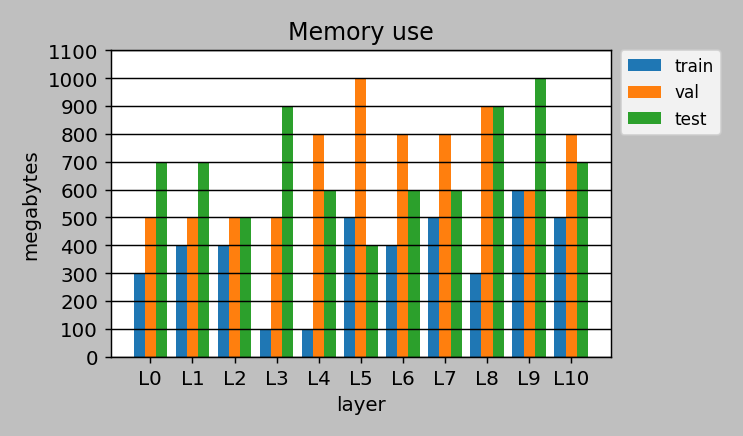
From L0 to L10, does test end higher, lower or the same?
the same
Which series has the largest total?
val
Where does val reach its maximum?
L5
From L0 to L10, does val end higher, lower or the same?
higher
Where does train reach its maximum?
L9
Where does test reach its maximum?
L9
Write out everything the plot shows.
Title: Memory use
x-axis: layer, ticks L0 L1 L2 L3 L4 L5 L6 L7 L8 L9 L10
y-axis: megabytes, ticks 0 100 200 300 400 500 600 700 800 900 1000 1100
Legend: train, val, test
Values:
train: 300 400 400 100 100 500 400 500 300 600 500
val: 500 500 500 500 800 1000 800 800 900 600 800
test: 700 700 500 900 600 400 600 600 900 1000 700
